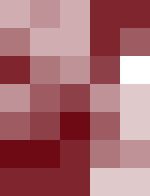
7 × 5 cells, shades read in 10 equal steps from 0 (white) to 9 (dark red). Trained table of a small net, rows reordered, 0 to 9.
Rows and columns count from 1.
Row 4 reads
4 6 7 4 2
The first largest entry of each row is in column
4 4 1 3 3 1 1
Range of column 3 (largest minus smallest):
6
